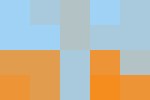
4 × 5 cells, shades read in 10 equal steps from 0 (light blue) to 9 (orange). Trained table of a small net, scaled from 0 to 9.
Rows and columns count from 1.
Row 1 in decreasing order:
2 1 1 0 0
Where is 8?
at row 3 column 4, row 4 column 1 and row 4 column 5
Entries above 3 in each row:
0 0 3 4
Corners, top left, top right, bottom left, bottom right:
0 1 8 8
